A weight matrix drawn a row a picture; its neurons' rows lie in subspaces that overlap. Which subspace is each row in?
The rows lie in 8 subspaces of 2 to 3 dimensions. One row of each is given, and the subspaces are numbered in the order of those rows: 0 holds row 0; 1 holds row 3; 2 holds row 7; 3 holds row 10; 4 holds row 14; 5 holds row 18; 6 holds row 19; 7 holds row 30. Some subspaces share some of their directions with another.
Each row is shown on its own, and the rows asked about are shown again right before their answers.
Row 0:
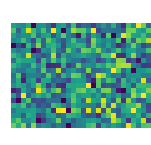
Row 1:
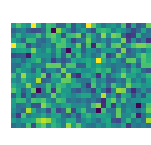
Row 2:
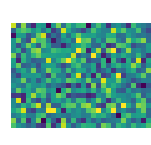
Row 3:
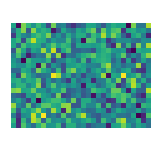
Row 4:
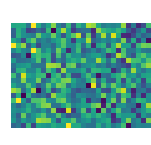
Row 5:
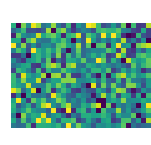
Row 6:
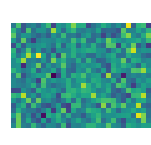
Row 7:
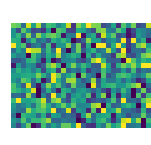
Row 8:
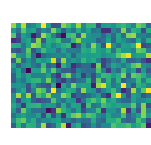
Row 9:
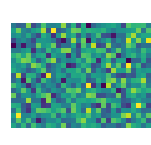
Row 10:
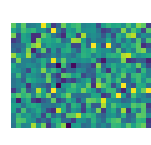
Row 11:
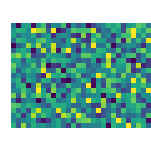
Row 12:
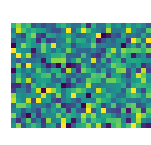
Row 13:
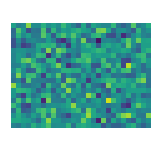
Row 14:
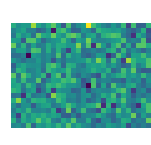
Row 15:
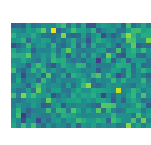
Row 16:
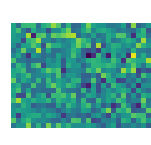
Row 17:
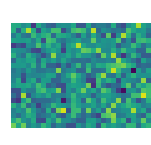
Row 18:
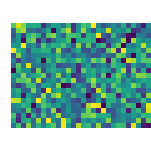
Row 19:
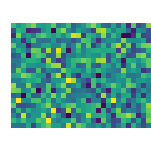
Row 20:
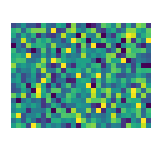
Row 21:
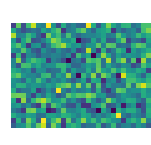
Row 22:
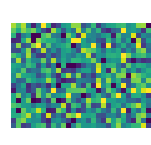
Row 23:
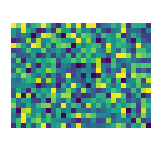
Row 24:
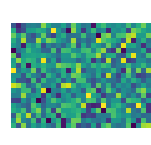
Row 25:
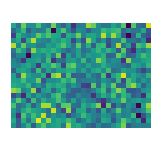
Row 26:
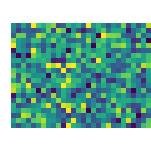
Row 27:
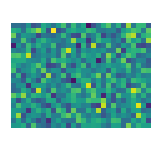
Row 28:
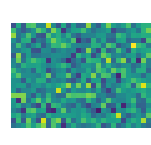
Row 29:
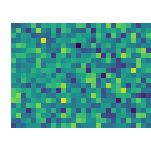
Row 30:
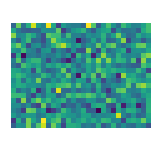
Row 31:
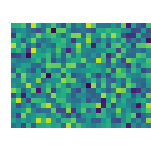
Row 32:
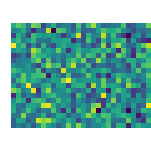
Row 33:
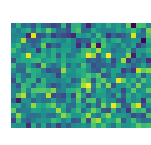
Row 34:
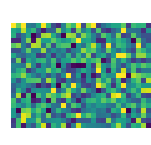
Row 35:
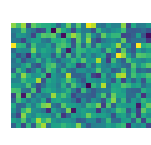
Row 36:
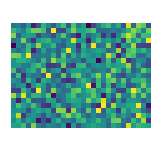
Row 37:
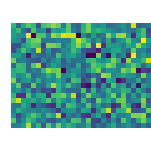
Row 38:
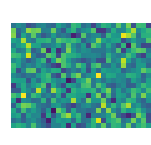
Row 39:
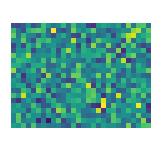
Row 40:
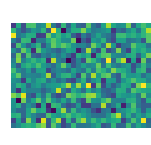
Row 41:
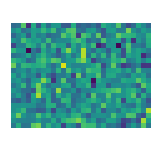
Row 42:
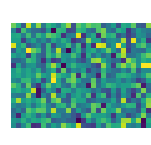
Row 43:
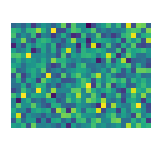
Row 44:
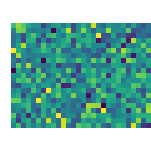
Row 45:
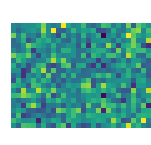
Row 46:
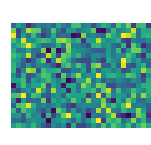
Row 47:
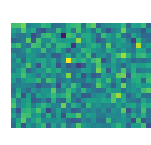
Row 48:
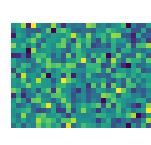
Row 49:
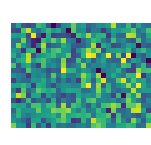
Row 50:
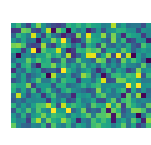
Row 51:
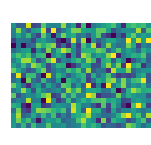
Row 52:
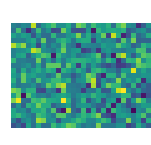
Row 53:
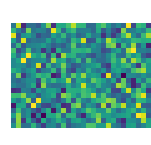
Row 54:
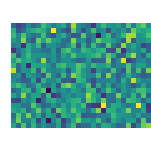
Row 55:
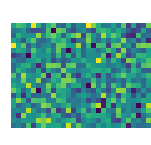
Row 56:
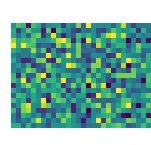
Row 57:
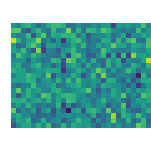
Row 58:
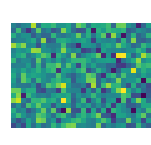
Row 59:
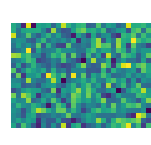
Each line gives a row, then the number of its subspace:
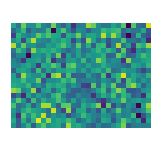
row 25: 1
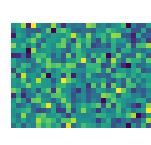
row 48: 2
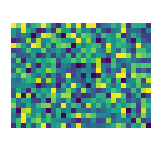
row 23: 3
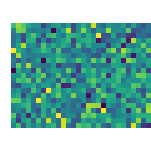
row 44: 5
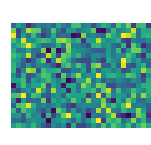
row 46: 6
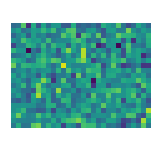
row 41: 2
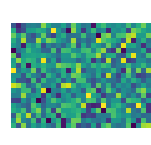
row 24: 5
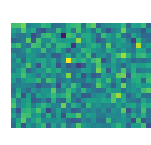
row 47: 3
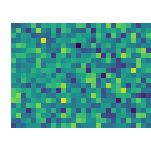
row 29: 0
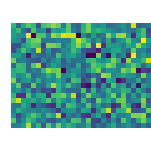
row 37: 4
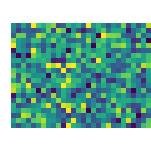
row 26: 5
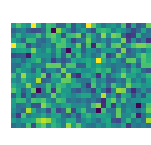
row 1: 7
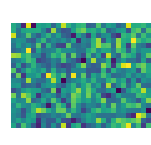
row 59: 2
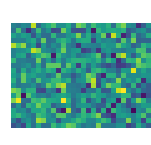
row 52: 0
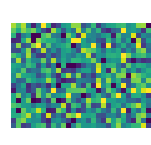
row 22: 3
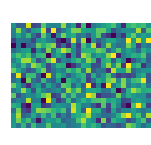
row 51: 6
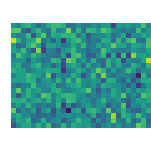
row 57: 4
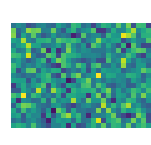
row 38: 6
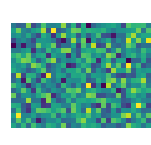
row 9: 6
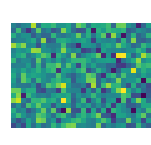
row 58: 0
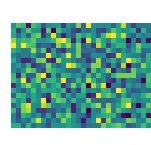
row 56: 6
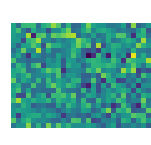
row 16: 4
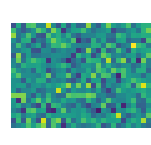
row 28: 7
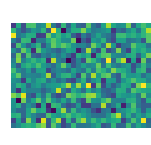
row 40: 7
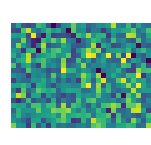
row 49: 4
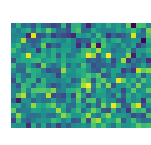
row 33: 4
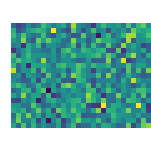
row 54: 5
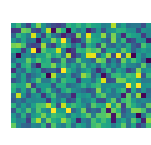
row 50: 4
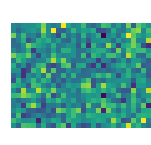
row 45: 3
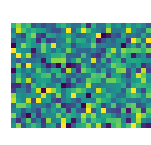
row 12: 5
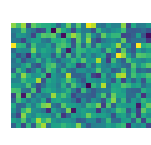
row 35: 3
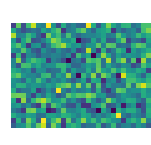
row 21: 7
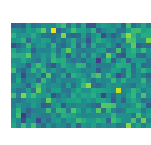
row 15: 3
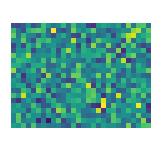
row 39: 5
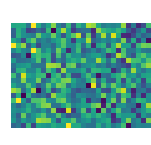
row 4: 0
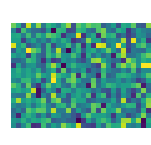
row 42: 2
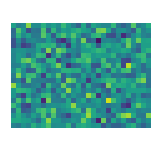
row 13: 6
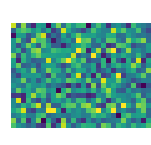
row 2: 7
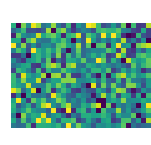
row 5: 1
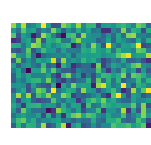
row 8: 3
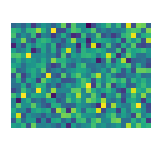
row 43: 4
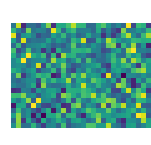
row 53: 1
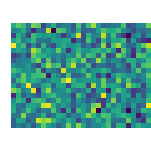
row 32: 4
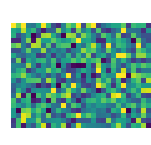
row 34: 3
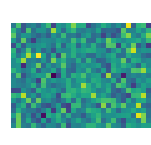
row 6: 1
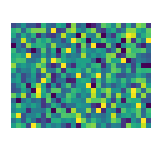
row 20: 2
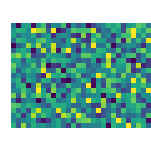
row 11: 1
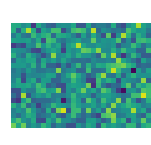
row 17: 0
